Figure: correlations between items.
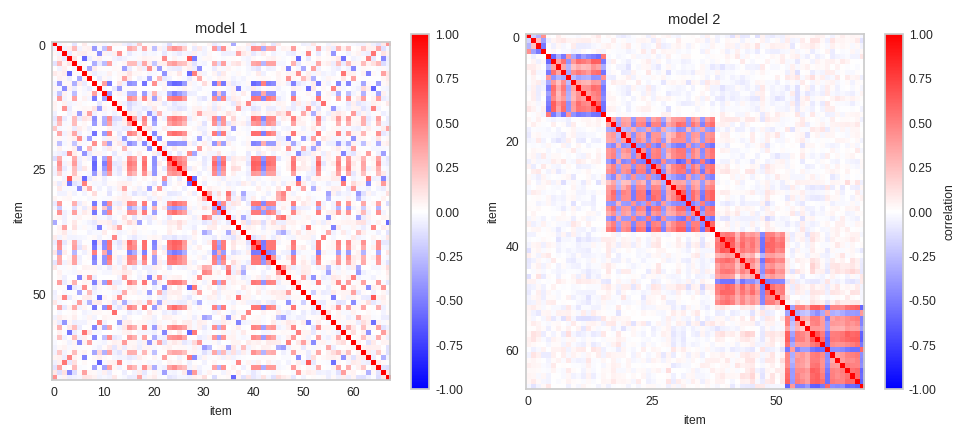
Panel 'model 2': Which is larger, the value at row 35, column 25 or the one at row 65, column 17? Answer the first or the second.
the second
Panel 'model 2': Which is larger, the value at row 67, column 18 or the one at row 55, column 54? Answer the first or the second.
the second
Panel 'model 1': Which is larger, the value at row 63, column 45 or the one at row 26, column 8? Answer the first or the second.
the first
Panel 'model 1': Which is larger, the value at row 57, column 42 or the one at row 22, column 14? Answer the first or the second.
the second
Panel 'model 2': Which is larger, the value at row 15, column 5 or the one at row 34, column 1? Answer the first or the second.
the second
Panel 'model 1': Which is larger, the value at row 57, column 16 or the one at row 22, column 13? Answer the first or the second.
the first
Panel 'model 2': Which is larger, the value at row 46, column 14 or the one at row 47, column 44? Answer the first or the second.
the first
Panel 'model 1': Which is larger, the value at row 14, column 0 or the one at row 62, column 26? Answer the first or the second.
the second
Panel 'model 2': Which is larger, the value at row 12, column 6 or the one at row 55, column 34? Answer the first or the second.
the first
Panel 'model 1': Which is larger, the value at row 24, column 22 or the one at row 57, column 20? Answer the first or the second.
the first
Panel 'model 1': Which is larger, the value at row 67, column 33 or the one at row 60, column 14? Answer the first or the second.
the second
